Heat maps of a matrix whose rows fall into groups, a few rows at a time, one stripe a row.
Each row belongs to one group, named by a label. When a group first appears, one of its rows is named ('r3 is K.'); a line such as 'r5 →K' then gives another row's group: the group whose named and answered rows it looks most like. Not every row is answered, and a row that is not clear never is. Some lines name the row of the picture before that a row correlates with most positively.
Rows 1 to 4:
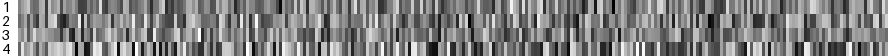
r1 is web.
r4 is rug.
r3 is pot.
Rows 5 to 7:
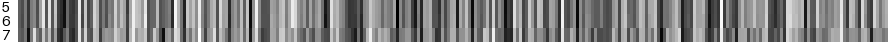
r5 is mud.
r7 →mud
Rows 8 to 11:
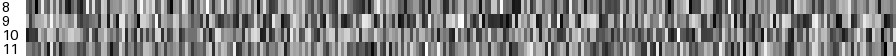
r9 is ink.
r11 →mud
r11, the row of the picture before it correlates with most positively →7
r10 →rug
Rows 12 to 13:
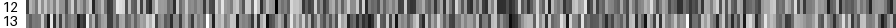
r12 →rug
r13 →mud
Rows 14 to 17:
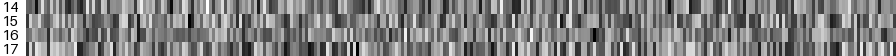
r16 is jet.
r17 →ink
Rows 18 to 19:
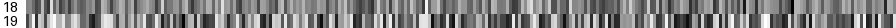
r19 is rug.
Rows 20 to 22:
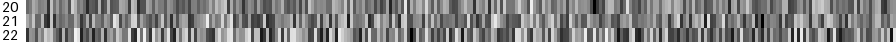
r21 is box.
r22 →rug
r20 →jet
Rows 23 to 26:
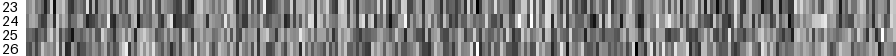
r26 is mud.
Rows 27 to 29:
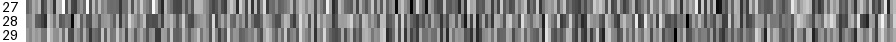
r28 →box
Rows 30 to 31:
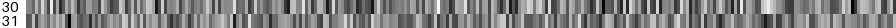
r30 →mud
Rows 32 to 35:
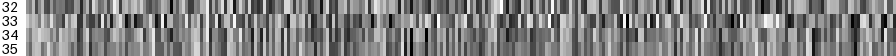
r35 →pot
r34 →pot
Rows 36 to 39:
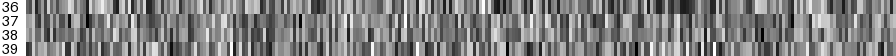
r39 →jet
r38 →box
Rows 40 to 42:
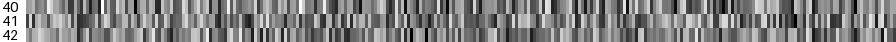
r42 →pot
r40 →pot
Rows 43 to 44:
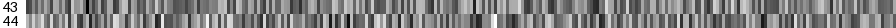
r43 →jet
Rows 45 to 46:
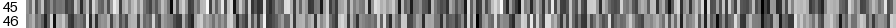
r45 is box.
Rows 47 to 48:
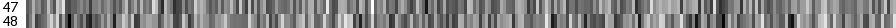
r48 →jet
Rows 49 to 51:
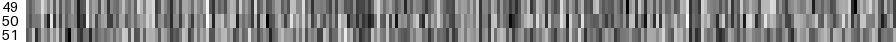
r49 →mud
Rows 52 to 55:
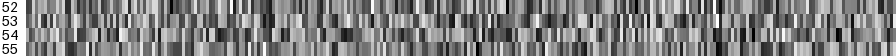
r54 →ink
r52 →jet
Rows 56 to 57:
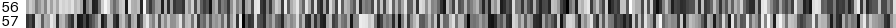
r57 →ink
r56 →rug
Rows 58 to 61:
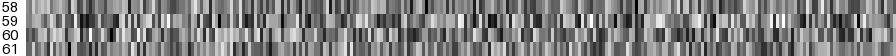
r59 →ink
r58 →pot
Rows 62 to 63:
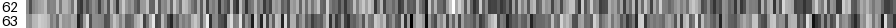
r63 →pot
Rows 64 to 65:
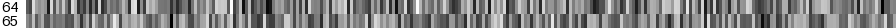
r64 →jet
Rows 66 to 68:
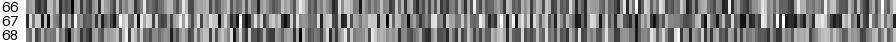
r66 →box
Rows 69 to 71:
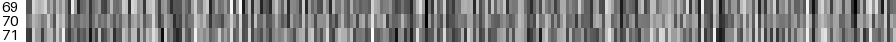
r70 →web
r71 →jet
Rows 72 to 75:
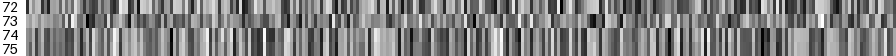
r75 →box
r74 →box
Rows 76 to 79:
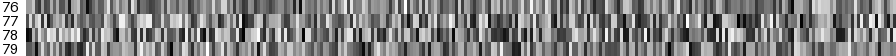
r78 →rug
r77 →ink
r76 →box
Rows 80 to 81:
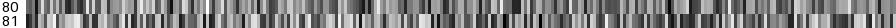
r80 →mud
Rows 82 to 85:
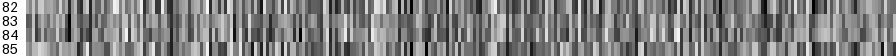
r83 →jet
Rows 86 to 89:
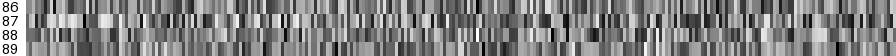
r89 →ink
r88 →mud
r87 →rug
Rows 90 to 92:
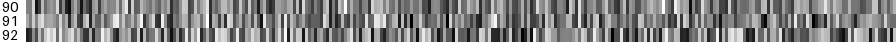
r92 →rug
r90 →box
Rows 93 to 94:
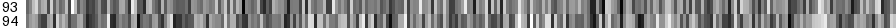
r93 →jet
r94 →web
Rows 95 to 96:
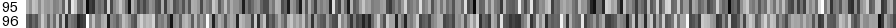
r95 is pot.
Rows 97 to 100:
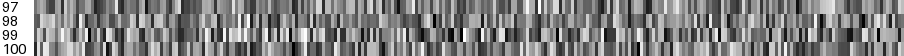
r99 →rug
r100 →ink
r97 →web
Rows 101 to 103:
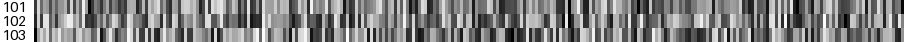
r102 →ink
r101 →ink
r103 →rug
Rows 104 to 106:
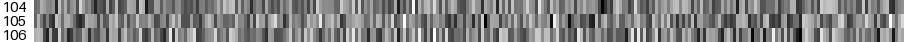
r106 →box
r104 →jet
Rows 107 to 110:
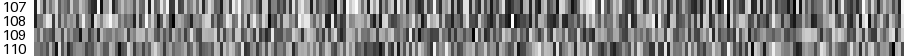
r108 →rug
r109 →box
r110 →mud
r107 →rug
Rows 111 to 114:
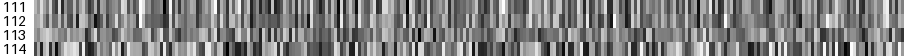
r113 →pot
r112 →box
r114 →ink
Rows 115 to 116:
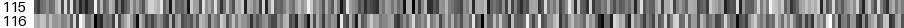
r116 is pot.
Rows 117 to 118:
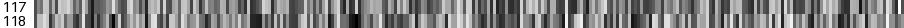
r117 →ink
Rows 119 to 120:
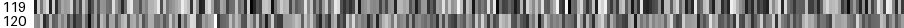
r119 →ink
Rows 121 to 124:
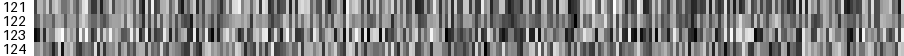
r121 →rug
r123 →rug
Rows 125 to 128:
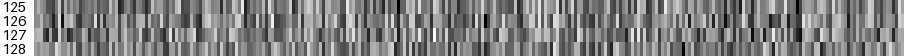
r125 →web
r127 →box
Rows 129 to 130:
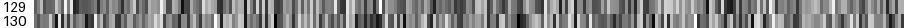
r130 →mud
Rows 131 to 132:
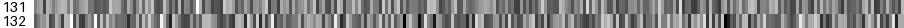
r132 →web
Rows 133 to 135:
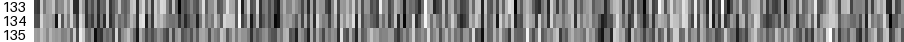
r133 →jet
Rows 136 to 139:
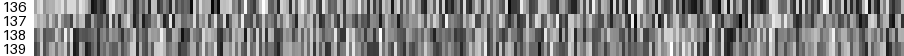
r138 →web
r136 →rug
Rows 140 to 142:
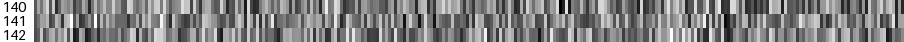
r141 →web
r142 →jet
